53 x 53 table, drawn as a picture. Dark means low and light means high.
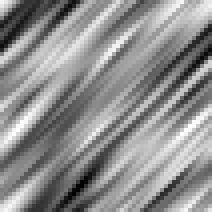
Neither half mirrors the other. No lone cell stands out from its neighbours. The grain runs diagonally up to the right.
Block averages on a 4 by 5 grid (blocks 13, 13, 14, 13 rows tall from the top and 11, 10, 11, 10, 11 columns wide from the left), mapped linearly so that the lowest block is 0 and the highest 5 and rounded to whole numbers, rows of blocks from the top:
13444
44321
31345
30243
